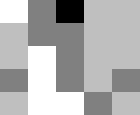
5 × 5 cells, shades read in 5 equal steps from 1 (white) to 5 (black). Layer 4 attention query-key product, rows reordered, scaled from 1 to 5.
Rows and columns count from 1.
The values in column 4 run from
2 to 3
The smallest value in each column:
1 1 1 2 2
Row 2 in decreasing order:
3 3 2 2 2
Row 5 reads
2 1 1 3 2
